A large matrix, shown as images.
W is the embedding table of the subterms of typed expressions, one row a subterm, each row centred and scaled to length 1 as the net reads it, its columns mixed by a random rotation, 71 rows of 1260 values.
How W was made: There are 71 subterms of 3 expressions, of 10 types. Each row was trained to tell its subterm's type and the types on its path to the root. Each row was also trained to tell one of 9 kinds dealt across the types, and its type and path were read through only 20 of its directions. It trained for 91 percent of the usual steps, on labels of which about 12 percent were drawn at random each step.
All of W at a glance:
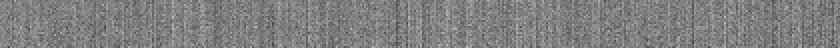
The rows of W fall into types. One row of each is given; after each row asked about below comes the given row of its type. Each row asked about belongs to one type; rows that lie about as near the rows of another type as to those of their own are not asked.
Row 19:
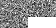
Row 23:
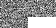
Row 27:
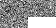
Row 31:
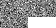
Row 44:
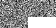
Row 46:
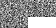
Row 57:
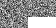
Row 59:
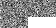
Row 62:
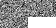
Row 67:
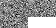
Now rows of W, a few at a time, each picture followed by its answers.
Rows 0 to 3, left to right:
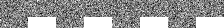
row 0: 23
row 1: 27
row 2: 19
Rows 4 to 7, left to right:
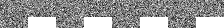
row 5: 27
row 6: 67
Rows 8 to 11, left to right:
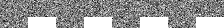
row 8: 19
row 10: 23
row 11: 59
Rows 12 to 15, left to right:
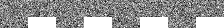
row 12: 46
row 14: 57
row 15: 31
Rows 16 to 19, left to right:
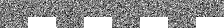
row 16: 67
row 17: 31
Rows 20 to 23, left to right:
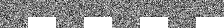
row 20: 57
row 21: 46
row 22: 59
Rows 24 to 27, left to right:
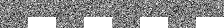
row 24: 46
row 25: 19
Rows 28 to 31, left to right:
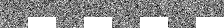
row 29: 27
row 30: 46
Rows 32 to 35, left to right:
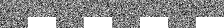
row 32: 57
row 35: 46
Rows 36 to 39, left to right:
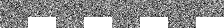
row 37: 67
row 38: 59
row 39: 67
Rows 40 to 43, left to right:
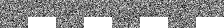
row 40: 44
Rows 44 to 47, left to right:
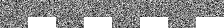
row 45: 31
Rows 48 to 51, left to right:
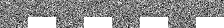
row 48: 67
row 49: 59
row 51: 31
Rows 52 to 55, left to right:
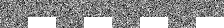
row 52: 44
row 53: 31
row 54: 59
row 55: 44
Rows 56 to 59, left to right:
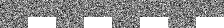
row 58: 46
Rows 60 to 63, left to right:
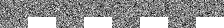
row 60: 27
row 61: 59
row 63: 44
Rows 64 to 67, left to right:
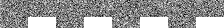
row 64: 19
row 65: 67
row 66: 67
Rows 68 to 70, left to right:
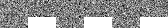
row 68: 59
